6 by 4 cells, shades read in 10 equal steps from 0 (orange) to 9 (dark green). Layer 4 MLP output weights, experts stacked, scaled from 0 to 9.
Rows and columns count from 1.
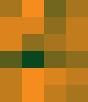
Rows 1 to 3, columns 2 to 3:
0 5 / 1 4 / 4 3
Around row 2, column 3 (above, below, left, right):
5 3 1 2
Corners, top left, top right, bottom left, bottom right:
3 3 2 3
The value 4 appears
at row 2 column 3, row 3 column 2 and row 4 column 4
